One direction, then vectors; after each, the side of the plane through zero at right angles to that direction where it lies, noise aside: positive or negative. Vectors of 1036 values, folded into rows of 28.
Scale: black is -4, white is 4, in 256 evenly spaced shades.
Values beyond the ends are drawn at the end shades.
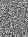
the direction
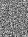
positive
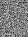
negative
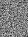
negative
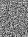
positive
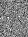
negative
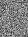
negative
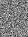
negative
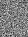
negative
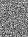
positive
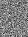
negative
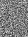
positive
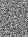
positive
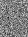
positive
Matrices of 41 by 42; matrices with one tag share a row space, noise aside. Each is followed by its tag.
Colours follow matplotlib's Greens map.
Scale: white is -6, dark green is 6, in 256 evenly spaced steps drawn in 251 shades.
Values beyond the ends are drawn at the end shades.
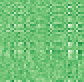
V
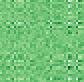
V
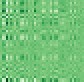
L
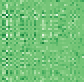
L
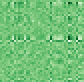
V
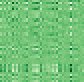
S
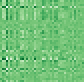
L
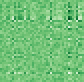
V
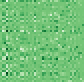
L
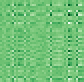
V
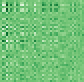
L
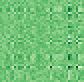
V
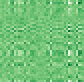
V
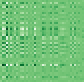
L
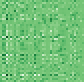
L
